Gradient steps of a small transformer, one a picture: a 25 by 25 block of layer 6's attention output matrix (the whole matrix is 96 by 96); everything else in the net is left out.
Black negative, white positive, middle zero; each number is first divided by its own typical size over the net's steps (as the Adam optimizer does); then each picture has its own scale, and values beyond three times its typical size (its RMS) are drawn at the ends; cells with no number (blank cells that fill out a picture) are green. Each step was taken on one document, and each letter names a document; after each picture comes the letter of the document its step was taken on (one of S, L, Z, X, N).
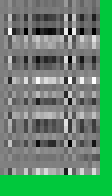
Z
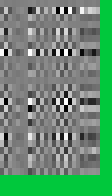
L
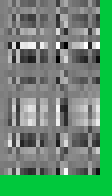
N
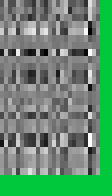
N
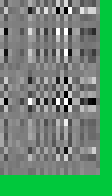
L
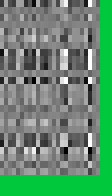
N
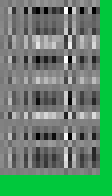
Z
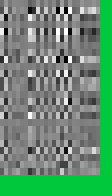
L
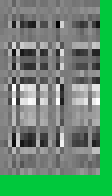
N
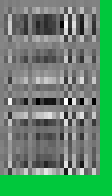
Z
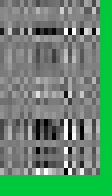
Z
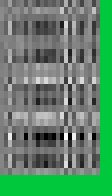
Z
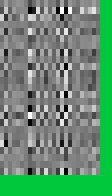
L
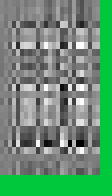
N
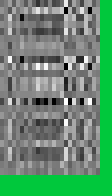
Z
